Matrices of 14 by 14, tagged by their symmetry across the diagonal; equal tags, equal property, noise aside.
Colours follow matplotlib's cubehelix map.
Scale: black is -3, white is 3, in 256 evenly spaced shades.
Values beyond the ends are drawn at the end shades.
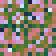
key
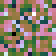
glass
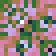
key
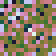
key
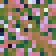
glass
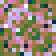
key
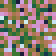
glass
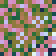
key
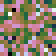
glass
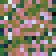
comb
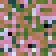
comb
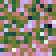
comb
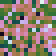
comb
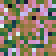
glass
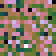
comb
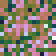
comb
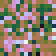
glass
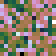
glass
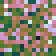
comb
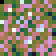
key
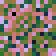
key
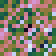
key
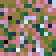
comb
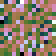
glass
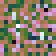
comb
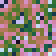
key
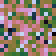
comb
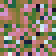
glass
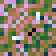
key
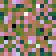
glass
